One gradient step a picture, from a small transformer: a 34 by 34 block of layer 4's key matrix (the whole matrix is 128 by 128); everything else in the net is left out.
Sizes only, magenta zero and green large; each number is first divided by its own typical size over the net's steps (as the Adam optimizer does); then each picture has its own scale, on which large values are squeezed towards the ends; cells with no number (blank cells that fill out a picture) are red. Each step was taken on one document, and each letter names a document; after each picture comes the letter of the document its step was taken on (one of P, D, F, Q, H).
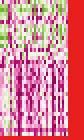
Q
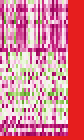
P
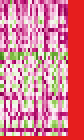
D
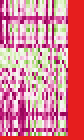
Q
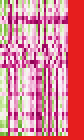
Q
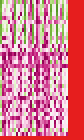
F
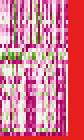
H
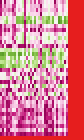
Q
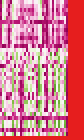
D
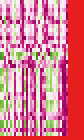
H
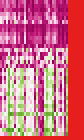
P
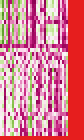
Q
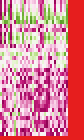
H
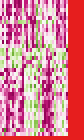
H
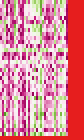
F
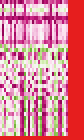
F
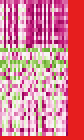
F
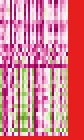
P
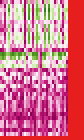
H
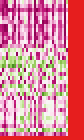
P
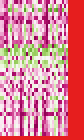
F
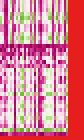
P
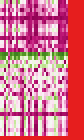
F
